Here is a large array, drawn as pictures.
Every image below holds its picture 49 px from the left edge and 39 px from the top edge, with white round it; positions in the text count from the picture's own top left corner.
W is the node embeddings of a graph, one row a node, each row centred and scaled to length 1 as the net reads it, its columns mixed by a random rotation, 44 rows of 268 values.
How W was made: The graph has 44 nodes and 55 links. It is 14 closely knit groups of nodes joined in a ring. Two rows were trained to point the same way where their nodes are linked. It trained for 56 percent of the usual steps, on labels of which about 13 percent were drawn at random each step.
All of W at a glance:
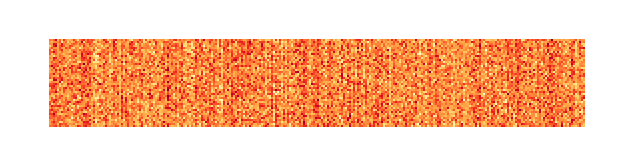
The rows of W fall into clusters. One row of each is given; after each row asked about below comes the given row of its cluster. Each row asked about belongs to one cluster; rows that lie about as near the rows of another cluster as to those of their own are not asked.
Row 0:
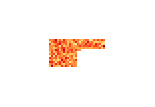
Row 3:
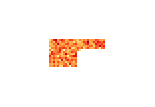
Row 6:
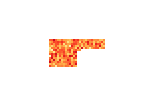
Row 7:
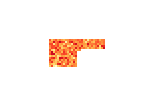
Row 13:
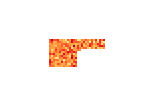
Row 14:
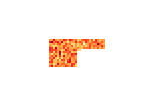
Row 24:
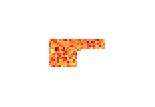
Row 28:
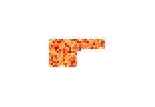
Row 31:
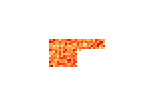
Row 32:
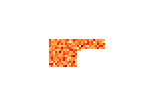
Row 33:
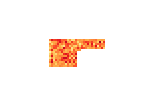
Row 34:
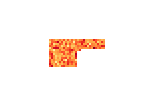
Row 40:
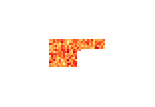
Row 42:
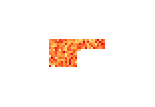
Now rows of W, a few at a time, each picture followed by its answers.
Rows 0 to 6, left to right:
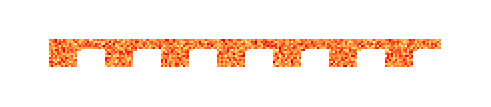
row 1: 7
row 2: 3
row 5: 32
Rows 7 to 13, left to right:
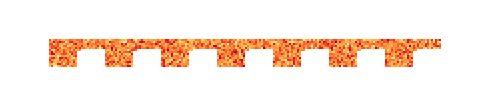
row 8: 28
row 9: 0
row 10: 40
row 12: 32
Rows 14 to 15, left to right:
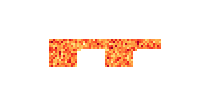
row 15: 34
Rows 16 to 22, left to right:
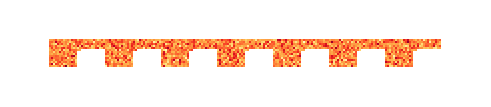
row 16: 32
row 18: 34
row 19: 33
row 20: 3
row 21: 14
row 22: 13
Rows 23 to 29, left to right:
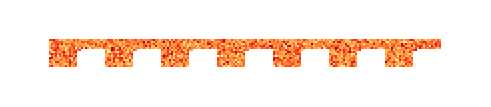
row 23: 6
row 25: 14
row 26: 0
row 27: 7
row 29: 28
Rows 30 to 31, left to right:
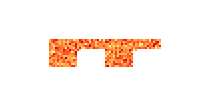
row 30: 24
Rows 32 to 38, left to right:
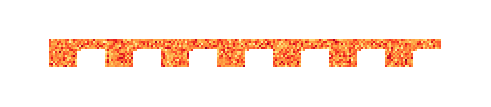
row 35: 31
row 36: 31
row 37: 6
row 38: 42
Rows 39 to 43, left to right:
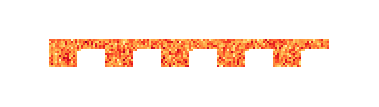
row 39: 33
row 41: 40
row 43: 42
